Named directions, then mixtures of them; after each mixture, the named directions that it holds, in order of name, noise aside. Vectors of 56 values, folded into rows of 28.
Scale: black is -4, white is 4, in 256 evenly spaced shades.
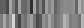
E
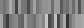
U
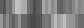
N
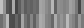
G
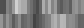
N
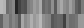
G, N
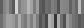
G, U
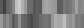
N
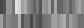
G, N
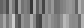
E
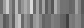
E, G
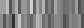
E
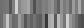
N, U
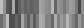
G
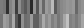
E, G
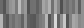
N, U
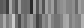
E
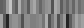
G, U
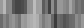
N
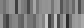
U
